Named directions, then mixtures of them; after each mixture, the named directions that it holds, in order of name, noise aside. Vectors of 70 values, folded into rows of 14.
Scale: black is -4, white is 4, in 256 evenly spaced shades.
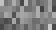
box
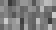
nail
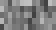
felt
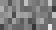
box, felt, nail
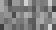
box, felt, nail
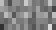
box, felt, nail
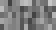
felt, nail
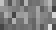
box, nail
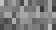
box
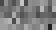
box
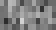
box, nail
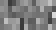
nail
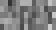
felt, nail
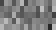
box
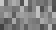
box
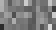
box, felt, nail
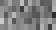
box, felt, nail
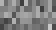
box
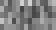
box, felt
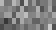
box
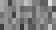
box, felt, nail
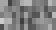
felt, nail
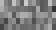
box, felt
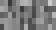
felt, nail
